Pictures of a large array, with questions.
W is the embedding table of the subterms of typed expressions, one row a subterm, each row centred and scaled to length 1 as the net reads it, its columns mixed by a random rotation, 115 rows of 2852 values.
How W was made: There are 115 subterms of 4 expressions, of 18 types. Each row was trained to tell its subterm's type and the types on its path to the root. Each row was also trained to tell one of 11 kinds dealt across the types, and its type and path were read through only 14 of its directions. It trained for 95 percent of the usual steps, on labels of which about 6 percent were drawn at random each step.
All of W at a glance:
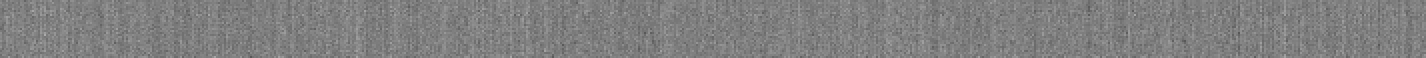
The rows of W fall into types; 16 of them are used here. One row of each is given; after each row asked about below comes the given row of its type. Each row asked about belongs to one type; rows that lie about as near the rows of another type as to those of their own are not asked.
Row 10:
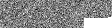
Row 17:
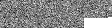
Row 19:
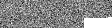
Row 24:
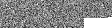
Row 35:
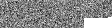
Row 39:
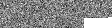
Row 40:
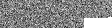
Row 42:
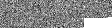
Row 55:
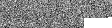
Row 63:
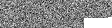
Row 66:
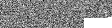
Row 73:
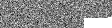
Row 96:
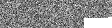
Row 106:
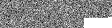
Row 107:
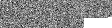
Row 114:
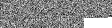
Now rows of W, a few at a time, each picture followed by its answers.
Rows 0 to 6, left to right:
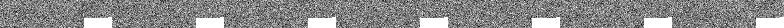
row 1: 63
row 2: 35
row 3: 10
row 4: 10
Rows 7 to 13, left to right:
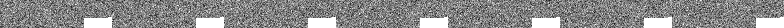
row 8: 19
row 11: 17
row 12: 63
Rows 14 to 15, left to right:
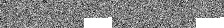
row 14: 66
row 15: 10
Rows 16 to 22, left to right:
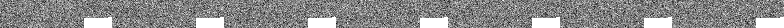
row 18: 66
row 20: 17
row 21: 96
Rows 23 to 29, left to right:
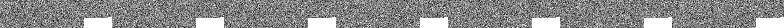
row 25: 107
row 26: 63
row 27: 114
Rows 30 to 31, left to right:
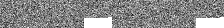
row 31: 114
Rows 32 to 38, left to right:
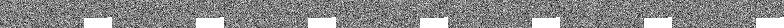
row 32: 73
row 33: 24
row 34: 19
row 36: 42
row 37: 35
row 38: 19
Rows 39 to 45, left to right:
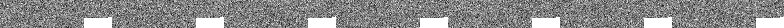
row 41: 35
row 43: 73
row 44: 96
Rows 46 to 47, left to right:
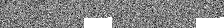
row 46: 19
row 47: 106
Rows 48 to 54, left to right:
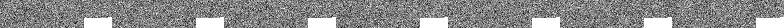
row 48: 17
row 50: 35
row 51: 40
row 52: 19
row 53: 114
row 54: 96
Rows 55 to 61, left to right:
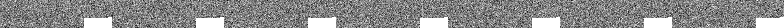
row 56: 24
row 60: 114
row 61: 40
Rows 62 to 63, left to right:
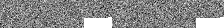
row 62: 19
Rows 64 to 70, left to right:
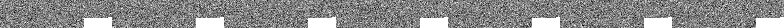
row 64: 10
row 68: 107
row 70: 107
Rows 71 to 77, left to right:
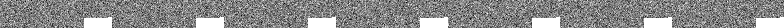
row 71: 24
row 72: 42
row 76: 42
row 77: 73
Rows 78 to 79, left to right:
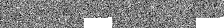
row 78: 114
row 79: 96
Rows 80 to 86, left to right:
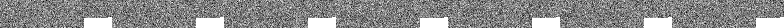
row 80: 24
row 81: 17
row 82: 42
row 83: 55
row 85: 40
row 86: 17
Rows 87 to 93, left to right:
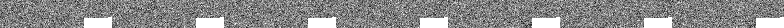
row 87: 63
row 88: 35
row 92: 42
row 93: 17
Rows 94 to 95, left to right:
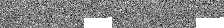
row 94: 73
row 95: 40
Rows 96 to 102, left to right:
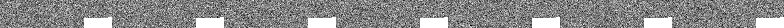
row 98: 114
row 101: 42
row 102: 106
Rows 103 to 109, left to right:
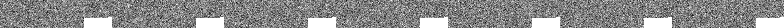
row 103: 66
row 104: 35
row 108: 106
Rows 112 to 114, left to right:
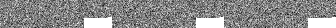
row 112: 96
